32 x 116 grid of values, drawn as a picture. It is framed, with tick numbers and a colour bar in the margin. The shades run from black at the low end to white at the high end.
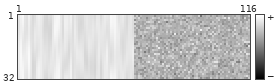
It is made of 1 by 2 panels. Panel 1,1: very high, streaked downward, faint in contrast. Panel 1,2: high, fine-grained.
